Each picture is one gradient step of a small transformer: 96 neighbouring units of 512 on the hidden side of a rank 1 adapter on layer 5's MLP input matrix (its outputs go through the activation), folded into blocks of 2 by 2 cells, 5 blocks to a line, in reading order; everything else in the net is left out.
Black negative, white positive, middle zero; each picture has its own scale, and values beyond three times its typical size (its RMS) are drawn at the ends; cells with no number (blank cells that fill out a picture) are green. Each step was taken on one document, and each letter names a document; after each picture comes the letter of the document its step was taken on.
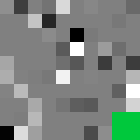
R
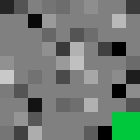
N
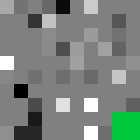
N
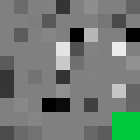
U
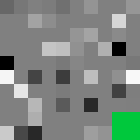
N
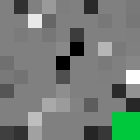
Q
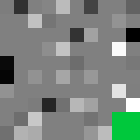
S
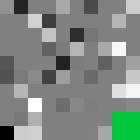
R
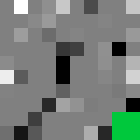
Q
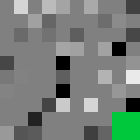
Q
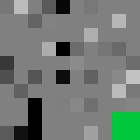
N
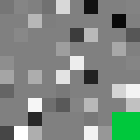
S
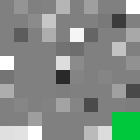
U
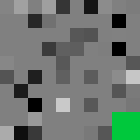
N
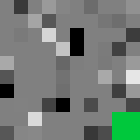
Q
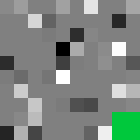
R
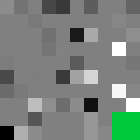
S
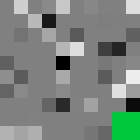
Q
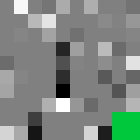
Q
